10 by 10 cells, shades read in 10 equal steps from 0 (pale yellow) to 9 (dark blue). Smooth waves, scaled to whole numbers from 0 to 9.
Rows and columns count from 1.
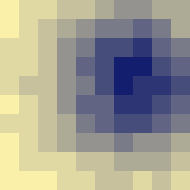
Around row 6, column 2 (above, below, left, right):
2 1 0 2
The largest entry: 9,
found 3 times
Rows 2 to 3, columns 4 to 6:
3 4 5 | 4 5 7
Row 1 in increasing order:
0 1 1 2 2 3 3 3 4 4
